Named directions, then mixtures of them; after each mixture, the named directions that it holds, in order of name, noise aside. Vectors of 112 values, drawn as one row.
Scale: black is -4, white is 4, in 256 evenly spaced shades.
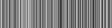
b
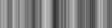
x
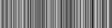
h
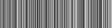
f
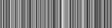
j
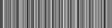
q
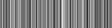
j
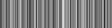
j, q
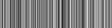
j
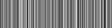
b, q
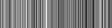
b, f, x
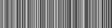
f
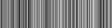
b, x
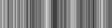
x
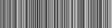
f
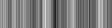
x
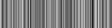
h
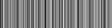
q
